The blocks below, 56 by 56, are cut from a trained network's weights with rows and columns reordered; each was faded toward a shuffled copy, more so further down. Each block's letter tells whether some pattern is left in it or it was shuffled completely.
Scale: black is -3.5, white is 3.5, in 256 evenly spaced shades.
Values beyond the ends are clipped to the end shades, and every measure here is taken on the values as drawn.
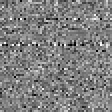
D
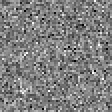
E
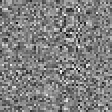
D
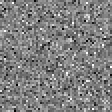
E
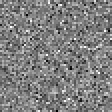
E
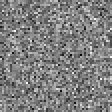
E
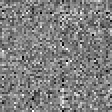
D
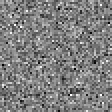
E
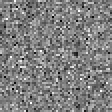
E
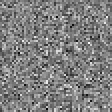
D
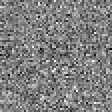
D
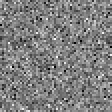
E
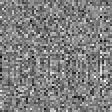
D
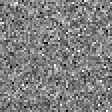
E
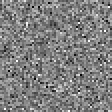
E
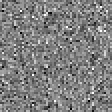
D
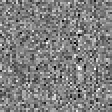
D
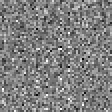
D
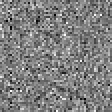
D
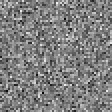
E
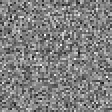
E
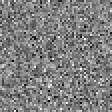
D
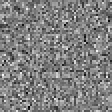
D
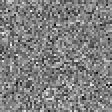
E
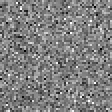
E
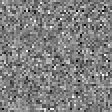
D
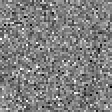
E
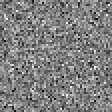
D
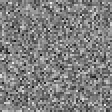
E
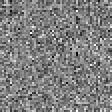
D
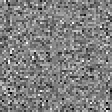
D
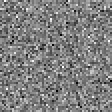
E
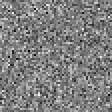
E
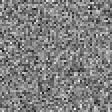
E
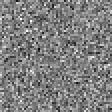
E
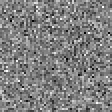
E
